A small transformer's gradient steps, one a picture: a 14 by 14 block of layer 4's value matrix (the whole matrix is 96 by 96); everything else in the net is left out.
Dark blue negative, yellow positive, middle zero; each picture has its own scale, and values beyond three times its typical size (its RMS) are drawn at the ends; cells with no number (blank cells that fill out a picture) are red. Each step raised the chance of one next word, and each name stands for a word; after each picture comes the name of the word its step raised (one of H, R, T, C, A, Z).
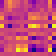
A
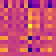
A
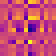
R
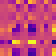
R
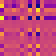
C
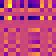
C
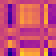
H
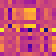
A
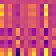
H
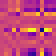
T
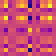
C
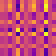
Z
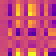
H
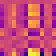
H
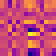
Z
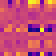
Z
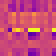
T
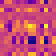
A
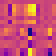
H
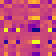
R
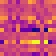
R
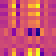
H
